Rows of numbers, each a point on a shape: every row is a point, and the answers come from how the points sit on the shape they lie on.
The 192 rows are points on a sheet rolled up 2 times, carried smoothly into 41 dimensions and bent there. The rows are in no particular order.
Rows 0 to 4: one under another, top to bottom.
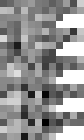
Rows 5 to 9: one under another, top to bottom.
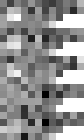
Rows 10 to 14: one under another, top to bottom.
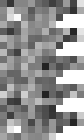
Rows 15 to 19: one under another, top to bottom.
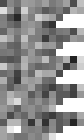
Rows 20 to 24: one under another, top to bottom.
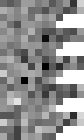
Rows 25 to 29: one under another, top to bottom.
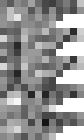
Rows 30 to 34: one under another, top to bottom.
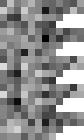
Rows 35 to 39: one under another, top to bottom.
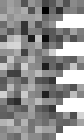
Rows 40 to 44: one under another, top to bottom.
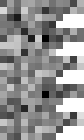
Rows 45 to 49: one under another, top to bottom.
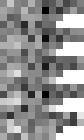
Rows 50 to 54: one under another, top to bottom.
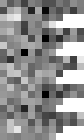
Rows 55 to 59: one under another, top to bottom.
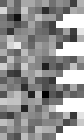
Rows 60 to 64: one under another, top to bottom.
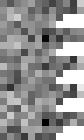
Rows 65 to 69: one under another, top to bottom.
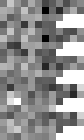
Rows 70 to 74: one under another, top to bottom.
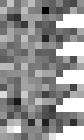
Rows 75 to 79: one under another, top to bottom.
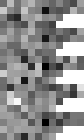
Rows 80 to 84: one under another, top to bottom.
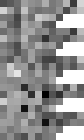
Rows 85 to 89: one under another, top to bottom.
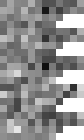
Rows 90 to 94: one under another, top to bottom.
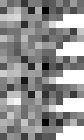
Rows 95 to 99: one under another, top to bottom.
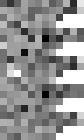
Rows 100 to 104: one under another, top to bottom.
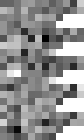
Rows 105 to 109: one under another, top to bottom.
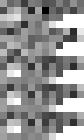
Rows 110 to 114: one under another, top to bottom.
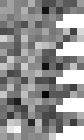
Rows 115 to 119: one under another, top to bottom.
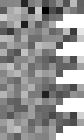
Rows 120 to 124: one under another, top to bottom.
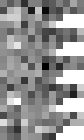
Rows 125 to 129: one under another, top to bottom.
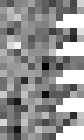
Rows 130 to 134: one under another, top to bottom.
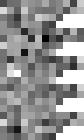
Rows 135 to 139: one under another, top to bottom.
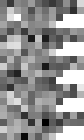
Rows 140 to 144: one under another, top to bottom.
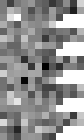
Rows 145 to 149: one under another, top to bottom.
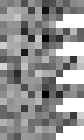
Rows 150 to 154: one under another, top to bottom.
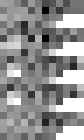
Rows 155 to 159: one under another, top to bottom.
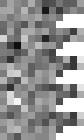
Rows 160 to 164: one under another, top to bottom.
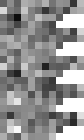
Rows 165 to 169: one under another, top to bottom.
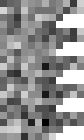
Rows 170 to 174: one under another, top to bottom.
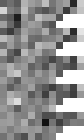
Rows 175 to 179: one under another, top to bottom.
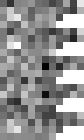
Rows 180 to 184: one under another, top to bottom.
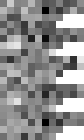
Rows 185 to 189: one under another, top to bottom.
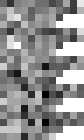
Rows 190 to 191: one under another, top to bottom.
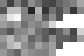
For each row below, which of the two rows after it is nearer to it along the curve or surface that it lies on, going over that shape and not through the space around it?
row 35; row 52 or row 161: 161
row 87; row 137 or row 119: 119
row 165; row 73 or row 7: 73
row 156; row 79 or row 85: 79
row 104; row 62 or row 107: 107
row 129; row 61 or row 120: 61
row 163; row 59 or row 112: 112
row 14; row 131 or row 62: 131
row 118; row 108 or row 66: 66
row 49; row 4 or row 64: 4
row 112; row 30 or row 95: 30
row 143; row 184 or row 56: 184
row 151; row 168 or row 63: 63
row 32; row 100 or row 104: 104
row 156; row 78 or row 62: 78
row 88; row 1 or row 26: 26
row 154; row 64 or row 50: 64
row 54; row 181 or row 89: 89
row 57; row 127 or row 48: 127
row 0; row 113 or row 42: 113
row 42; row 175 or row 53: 175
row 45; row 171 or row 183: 183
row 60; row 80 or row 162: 162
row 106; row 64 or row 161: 64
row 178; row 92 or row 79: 79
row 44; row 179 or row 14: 14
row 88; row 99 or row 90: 90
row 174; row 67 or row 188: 67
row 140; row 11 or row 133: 11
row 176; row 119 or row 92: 92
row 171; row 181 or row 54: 181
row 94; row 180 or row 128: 180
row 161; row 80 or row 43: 43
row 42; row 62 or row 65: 65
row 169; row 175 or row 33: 175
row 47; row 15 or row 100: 100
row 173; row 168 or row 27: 168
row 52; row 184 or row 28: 28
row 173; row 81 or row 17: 81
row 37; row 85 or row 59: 59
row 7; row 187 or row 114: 114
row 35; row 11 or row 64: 64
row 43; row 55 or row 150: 150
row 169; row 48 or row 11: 48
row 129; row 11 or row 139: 11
